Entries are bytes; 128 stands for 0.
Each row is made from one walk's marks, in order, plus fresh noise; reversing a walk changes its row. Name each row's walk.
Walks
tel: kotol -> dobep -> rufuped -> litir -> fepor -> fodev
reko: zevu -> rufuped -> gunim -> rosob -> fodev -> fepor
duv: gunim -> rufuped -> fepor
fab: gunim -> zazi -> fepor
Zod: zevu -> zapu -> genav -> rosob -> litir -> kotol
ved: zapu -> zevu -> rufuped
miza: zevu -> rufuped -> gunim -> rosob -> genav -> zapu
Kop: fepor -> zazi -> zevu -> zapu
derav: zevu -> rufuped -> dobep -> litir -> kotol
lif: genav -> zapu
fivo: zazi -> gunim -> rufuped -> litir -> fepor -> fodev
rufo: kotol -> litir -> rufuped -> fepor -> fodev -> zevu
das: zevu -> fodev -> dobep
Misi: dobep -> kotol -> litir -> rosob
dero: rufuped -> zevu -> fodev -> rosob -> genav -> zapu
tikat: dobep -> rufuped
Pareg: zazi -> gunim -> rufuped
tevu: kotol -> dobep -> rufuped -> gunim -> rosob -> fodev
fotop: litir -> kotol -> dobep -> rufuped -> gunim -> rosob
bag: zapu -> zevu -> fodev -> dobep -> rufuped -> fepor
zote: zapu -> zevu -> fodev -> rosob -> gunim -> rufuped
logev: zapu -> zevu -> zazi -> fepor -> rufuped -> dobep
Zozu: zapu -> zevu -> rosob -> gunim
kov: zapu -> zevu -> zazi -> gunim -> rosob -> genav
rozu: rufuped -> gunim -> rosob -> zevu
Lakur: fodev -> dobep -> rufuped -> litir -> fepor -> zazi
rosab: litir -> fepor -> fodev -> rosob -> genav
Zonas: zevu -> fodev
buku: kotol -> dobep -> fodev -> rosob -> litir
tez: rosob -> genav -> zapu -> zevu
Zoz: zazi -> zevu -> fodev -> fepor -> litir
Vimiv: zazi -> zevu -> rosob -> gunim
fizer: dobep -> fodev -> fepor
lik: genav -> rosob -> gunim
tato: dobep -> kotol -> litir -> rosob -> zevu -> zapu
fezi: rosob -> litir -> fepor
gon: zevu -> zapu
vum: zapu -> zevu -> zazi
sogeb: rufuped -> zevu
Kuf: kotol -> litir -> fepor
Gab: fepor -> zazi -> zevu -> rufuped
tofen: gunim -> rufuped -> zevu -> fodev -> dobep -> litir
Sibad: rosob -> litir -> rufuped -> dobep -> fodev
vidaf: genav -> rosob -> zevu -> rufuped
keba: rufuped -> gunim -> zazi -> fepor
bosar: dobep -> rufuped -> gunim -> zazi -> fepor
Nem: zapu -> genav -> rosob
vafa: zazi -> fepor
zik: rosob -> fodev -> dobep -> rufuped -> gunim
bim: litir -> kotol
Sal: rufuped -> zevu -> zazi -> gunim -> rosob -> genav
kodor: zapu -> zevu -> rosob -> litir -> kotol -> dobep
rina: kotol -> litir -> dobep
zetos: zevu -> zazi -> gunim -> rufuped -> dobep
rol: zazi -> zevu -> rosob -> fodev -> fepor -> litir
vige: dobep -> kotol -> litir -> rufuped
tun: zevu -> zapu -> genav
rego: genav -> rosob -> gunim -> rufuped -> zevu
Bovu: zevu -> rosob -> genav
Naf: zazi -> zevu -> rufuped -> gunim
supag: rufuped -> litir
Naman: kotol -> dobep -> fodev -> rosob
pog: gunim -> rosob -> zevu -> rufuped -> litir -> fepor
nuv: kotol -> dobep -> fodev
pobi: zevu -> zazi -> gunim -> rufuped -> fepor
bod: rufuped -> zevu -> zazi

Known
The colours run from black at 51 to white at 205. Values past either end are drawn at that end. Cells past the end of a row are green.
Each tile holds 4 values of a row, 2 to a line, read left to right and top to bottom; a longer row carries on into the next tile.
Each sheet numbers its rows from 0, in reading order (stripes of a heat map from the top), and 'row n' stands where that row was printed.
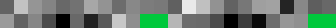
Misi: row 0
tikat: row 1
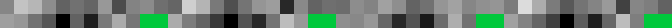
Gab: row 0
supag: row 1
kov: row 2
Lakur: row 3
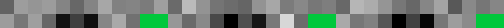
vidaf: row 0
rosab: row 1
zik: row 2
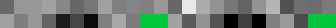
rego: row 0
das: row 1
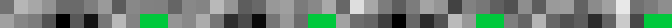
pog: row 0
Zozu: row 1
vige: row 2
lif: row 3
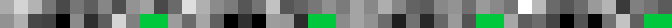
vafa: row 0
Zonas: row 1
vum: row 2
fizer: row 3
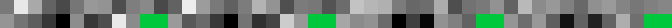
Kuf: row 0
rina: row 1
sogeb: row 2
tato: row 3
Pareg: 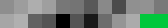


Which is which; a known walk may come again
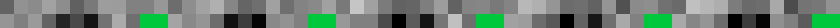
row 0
miza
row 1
rozu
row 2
rol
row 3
pobi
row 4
sogeb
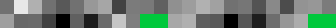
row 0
tel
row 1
Pareg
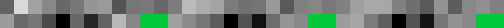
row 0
derav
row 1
zetos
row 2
Naf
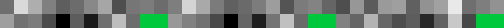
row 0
rufo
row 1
Zoz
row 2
lif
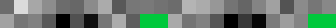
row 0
bag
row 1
zik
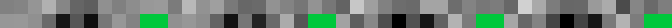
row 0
Vimiv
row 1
Kop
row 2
Naman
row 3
Sibad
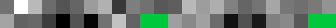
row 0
fizer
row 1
ved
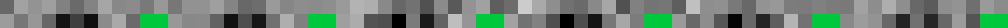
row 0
vidaf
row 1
Sal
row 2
fab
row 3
tofen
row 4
kodor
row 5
vum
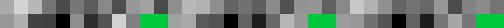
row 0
vafa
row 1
keba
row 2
Gab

